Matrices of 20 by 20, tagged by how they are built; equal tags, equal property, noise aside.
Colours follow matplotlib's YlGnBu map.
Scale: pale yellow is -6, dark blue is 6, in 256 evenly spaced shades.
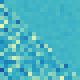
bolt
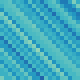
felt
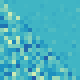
bolt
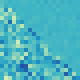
bolt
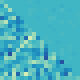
bolt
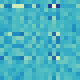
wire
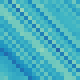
felt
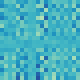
wire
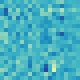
wire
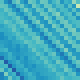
felt
